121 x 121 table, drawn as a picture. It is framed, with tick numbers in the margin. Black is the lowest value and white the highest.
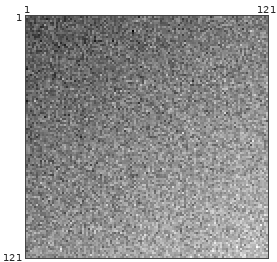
No single row or column stands out from its neighbours. Values rise toward the bottom right. Fine speckle covers the field. Neither half mirrors the other. Overall the values sit about 50% of the way up the scale.
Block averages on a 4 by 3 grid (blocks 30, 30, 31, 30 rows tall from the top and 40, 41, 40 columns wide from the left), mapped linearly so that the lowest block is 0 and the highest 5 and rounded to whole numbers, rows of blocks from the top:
012
123
234
345
